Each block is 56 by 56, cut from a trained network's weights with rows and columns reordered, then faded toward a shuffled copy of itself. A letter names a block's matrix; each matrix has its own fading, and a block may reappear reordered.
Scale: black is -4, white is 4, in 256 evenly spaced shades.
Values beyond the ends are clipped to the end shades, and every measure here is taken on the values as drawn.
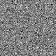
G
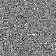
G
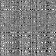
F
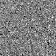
G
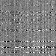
F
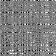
F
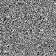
G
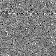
G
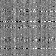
F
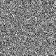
G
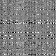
F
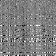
F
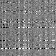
F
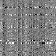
F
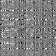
F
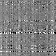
F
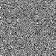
G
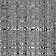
F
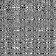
F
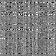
F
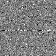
G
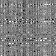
F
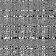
F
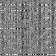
F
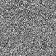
G
